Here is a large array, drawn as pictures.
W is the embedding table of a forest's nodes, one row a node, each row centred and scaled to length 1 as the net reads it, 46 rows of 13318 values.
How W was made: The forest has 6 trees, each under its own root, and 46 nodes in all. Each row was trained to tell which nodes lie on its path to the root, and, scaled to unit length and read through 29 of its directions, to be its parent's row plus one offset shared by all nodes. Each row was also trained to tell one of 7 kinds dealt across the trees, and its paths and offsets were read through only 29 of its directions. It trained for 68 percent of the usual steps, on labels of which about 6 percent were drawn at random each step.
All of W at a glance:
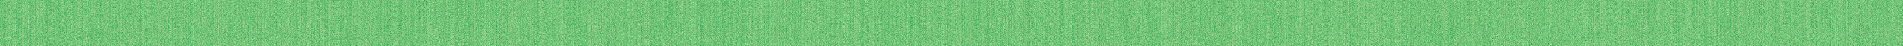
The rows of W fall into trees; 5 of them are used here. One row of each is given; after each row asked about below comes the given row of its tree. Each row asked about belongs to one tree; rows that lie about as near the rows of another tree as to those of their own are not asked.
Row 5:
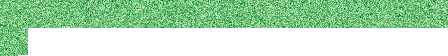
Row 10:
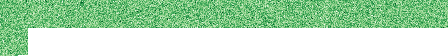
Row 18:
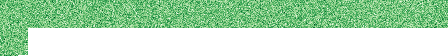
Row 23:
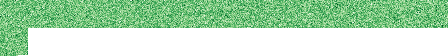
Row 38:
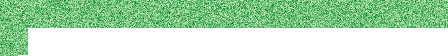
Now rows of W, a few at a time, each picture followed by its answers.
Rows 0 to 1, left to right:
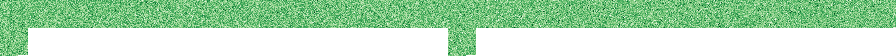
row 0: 18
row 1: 10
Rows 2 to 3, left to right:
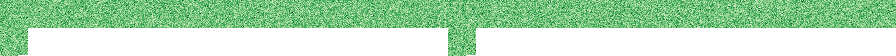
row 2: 10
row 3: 5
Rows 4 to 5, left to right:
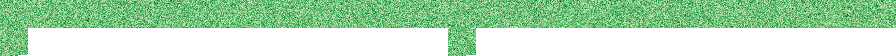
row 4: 10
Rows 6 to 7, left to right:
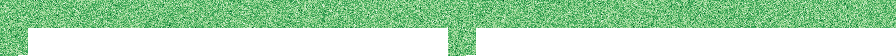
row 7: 18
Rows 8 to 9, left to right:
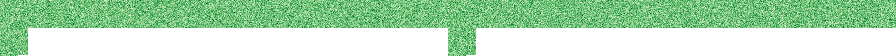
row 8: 23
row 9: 10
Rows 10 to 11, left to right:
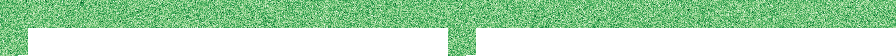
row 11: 5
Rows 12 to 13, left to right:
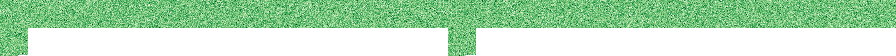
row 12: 10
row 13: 23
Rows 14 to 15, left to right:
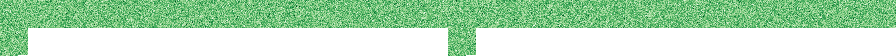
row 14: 10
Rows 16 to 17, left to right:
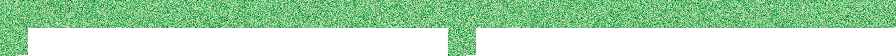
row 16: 38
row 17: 5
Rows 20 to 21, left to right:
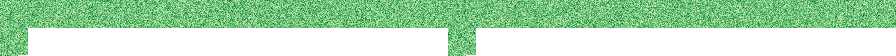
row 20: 18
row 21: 5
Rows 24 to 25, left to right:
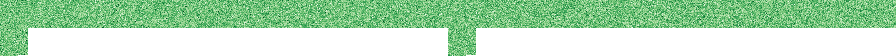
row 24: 23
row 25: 5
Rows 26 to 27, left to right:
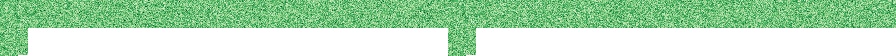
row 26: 5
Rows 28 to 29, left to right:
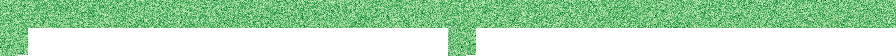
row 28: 38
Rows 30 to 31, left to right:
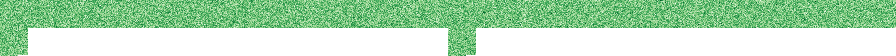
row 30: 38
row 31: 5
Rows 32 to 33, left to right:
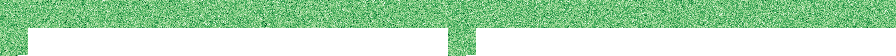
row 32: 10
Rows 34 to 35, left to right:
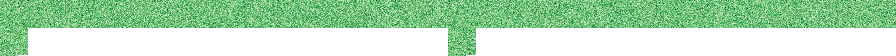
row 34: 38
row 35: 5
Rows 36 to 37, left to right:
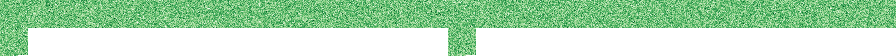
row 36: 23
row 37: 38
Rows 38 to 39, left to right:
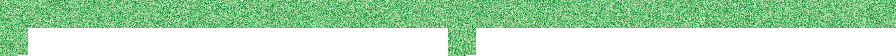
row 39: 18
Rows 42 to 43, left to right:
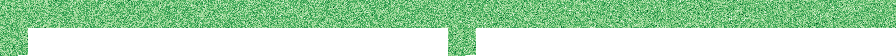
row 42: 5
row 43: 23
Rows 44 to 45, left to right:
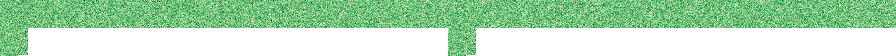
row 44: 23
